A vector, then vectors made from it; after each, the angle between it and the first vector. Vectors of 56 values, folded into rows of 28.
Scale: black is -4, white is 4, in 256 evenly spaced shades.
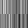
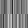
orthogonal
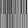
partly opposed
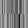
partly aligned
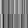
orthogonal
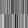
orthogonal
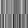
partly aligned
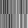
nearly opposite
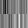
nearly opposite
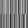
partly aligned
